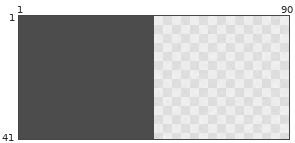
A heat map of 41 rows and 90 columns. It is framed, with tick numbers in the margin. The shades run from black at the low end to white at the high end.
The table splits into one row of 2 panels. Panel 1,1: low, flat. Panel 1,2: very high, checkered, faint in contrast.
